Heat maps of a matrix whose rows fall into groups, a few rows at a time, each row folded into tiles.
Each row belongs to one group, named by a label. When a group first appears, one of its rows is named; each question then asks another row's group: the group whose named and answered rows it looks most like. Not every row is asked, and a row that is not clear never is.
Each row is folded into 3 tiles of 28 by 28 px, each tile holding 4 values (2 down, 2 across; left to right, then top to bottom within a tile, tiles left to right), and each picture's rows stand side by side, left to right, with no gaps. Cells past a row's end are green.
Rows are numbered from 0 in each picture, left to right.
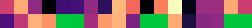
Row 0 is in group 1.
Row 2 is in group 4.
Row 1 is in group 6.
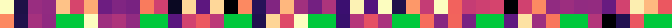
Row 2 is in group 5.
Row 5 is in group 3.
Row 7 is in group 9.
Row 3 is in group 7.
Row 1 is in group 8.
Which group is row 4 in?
5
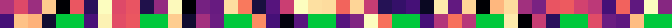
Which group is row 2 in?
4
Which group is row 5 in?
5
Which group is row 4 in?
1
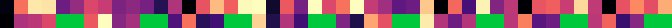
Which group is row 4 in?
1
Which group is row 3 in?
4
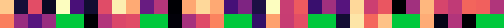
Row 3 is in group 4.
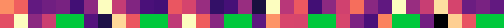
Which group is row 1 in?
1
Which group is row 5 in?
1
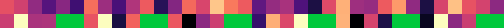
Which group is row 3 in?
7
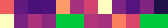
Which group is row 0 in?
8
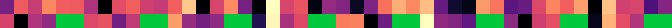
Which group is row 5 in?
8
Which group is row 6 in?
9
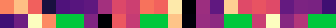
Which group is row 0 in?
1
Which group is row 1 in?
9
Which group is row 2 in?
4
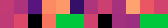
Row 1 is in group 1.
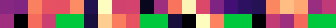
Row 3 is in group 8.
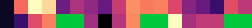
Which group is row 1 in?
9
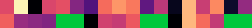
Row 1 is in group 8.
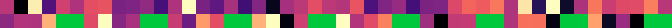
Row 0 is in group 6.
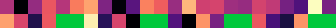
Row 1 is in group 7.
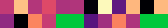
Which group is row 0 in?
1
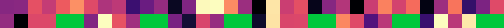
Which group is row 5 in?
7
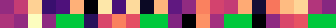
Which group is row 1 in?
5
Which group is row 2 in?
9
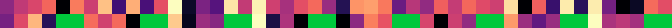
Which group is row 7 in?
8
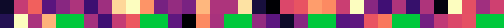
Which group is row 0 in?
7
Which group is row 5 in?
6
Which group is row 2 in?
9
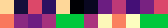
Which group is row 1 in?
7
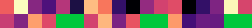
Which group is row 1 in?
8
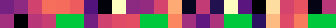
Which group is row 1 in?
6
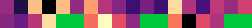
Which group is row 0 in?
6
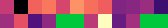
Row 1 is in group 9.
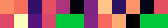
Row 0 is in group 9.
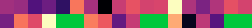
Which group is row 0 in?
7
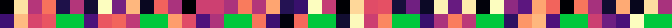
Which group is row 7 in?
6
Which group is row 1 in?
5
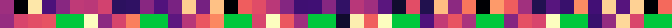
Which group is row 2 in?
5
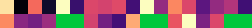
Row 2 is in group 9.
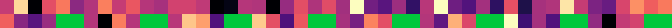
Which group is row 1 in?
1
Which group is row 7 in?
9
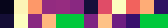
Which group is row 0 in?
7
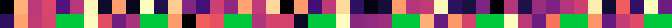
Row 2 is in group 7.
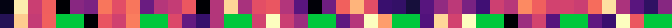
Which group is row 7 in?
1
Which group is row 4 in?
1
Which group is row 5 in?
7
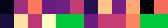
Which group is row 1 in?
5
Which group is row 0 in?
7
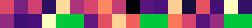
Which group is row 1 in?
1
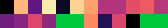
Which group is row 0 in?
5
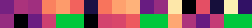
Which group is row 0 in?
9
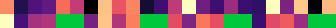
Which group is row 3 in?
5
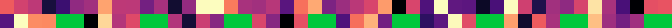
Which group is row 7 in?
8
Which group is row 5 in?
1
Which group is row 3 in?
9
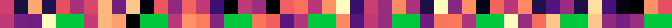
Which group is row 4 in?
4
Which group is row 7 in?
8
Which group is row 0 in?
6
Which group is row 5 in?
5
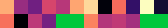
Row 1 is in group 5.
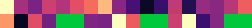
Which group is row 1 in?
1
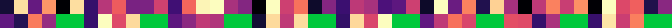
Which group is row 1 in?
7
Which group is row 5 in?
5
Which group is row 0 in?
5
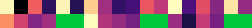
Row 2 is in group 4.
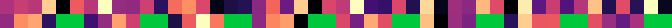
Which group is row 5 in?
4
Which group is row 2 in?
1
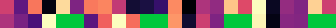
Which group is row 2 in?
4
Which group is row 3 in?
4
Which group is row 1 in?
1
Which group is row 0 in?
6
